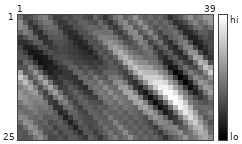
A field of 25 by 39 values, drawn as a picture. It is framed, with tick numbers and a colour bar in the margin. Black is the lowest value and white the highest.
Odd rows or columns: none. Grain: diagonal, down to the right. Mirror symmetry: none. Lone odd cells: none. Average level on the scale: 40%.
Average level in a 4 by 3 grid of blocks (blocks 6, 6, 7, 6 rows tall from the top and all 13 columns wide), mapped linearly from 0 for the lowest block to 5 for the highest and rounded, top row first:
132 / 032 / 335 / 224
